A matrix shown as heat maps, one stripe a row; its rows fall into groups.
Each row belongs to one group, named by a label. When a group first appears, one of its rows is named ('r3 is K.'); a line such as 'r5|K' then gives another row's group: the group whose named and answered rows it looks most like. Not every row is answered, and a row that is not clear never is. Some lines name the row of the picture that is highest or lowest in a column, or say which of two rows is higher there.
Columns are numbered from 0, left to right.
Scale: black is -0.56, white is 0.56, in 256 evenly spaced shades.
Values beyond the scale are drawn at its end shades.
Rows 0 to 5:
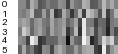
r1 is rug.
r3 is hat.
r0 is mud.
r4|mud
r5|mud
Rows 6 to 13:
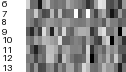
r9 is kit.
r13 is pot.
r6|kit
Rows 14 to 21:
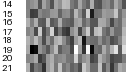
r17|rug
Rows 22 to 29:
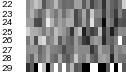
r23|hat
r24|hat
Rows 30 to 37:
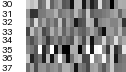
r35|rug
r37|mud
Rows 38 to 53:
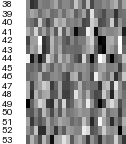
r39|hat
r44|kit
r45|kit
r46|rug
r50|kit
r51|kit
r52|pot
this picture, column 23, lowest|52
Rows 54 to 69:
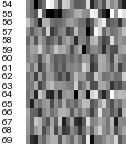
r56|kit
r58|mud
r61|pot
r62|rug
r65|kit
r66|kit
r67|rug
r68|rug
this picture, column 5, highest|54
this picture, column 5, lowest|55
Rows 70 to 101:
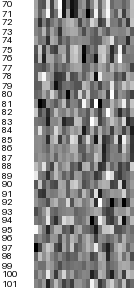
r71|rug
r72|kit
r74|kit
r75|mud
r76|mud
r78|hat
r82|kit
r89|kit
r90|mud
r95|kit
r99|mud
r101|pot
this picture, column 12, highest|81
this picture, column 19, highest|80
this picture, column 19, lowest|92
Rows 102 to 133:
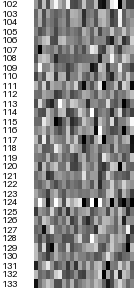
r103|mud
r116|hat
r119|rug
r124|hat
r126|rug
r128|pot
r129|pot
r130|kit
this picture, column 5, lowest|115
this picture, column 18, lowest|131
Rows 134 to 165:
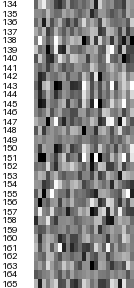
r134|hat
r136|rug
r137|pot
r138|hat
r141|pot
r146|rug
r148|mud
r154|hat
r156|kit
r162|mud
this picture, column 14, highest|156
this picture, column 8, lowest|157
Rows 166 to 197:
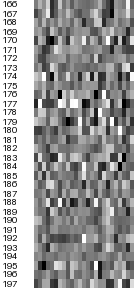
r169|kit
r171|hat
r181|rug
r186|mud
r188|rug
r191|kit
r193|kit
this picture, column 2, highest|174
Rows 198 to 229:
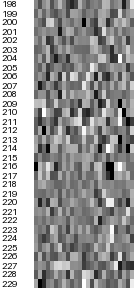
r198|rug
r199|mud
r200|mud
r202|pot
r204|mud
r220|kit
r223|kit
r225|rug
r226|mud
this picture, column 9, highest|206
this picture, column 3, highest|216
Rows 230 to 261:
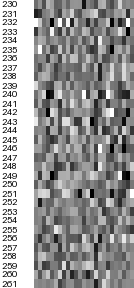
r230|mud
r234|hat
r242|kit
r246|hat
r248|hat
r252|kit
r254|mud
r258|hat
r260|rug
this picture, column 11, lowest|251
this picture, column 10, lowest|243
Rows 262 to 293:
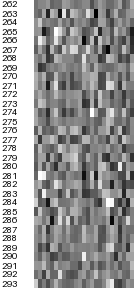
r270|pot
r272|hat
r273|hat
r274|pot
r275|kit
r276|mud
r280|mud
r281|hat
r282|hat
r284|kit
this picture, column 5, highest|265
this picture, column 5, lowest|280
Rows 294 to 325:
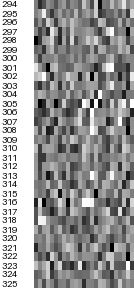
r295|pot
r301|kit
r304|hat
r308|pot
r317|mud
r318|hat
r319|rug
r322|kit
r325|mud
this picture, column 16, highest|304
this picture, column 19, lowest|321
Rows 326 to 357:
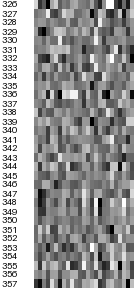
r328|hat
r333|rug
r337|mud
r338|kit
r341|kit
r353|pot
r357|kit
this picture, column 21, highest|352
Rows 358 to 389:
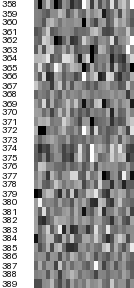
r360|mud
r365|hat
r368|kit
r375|pot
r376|hat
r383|rug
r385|rug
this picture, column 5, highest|365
